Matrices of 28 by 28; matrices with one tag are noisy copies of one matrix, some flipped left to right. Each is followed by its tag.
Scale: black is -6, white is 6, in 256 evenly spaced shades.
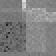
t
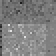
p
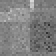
t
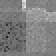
t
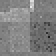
t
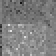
p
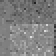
p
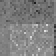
p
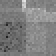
t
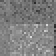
p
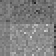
p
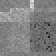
t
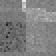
t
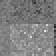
p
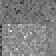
p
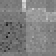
t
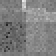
t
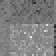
p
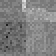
t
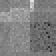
t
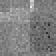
t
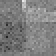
t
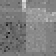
t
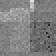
t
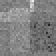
t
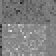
p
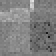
t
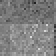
p
